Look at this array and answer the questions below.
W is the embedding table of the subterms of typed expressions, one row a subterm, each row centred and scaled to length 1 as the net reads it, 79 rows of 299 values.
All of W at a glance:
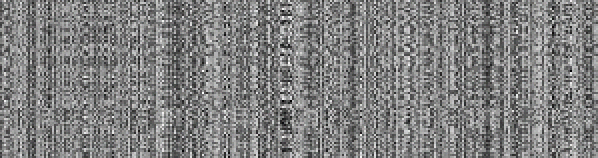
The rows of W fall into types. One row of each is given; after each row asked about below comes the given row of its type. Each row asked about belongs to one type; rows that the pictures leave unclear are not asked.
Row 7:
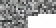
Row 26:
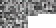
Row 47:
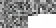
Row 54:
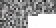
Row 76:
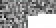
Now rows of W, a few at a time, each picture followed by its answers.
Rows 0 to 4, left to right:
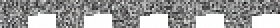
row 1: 54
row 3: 26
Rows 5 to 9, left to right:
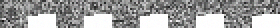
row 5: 26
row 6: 26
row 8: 54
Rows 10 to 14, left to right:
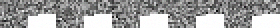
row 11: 26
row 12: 76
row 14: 47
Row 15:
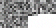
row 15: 47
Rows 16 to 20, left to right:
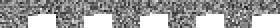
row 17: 26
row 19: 47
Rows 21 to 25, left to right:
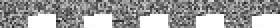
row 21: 47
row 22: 26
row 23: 7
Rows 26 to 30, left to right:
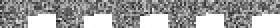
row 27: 26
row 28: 47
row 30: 47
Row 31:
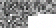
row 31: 47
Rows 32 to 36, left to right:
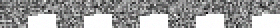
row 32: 76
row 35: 7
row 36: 76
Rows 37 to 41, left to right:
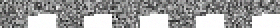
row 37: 26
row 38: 7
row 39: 76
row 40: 7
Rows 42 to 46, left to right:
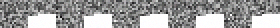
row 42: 47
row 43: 76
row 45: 47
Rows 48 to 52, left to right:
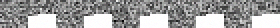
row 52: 26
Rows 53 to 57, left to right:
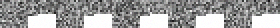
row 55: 47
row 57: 54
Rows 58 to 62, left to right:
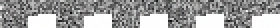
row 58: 7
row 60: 54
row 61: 26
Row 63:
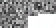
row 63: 26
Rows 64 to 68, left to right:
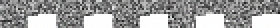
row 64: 7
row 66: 7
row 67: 76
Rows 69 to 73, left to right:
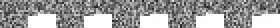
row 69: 47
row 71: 54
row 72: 76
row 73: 54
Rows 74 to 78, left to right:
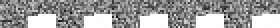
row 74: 7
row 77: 26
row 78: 76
